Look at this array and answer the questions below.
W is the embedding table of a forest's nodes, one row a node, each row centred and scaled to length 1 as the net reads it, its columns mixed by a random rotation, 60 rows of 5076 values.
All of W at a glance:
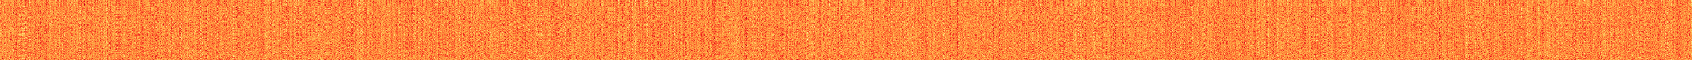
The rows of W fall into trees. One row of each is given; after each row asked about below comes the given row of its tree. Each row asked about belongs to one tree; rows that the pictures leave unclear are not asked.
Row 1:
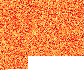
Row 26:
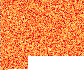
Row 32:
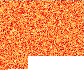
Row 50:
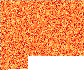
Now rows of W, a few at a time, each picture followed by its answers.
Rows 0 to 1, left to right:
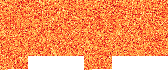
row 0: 1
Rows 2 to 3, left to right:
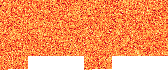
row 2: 32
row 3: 1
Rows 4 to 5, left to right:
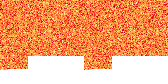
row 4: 1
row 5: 1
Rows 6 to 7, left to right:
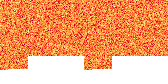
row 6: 50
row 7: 32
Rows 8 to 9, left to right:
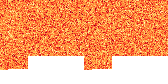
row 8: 26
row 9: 32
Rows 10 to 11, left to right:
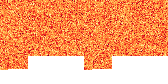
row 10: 26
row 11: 50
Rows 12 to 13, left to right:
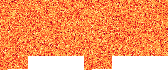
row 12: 26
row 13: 26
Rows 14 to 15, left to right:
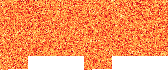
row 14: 1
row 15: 50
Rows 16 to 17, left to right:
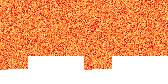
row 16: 32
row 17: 32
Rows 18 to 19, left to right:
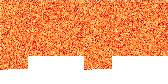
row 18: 50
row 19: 50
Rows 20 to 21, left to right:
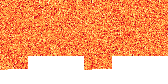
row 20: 1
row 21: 26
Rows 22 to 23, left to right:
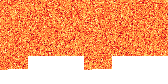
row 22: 26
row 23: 50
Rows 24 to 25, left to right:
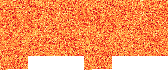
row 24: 1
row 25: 1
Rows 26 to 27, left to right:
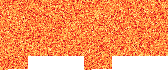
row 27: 26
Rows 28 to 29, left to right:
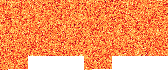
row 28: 50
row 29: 1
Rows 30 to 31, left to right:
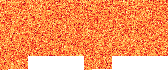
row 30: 50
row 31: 1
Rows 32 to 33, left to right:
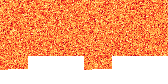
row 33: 50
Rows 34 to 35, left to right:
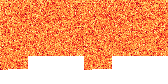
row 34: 50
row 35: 50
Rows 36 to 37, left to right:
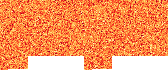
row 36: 32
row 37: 26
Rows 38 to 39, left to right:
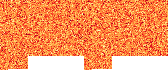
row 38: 50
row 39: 32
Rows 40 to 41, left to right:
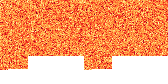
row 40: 50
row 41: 1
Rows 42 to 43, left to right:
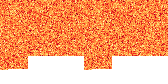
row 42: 26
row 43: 26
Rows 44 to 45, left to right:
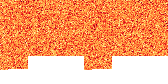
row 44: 1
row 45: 32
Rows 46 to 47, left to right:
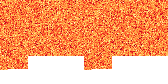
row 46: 1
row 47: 26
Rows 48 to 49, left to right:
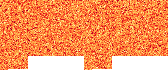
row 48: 32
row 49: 1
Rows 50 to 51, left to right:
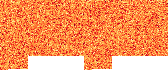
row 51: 1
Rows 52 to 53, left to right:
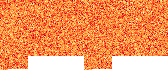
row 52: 26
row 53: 1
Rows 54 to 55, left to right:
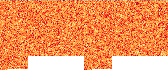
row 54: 26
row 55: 50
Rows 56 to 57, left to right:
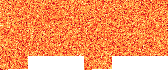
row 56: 50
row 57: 32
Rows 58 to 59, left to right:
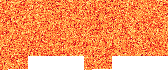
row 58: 50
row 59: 1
